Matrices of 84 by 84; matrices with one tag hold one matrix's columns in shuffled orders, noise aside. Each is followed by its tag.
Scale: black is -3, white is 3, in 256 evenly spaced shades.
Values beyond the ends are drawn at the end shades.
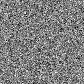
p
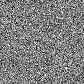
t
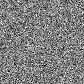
t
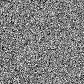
t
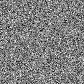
p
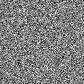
t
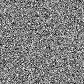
t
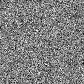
t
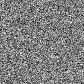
p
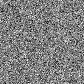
p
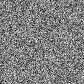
p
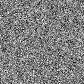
p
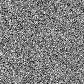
p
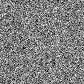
t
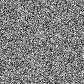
p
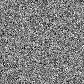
t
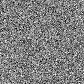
p
